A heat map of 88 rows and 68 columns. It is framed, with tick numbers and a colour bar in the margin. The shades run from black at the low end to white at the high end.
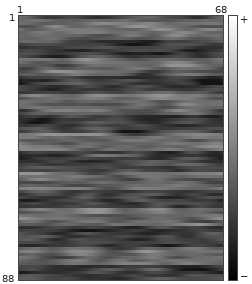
Slope: none. Stripes: horizontal, repeating 7 times. Grain: streaks across. Average level on the scale: 30%.
